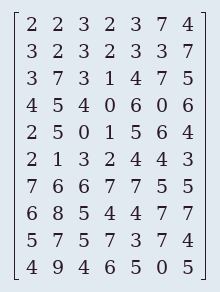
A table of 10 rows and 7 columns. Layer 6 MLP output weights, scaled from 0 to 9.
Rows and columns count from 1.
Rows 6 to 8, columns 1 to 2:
2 1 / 7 6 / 6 8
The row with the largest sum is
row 7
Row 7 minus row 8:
1 -2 1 3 3 -2 -2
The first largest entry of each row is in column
6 7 2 5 6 5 1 2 2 2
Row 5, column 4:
1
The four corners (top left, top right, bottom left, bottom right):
2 4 4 5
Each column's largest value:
7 9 6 7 7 7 7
